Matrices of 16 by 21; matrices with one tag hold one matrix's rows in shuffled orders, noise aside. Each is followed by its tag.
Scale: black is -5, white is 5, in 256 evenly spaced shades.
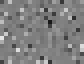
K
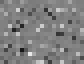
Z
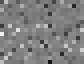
K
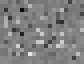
Z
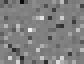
Z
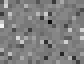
K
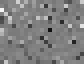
K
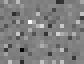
Z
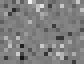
Z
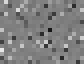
K
